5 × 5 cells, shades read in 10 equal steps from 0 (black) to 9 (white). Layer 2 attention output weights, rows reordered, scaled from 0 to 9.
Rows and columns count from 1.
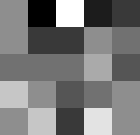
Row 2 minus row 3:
1 -2 -2 -1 1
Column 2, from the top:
0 2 4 5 7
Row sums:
17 18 21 24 27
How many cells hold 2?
4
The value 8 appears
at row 5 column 4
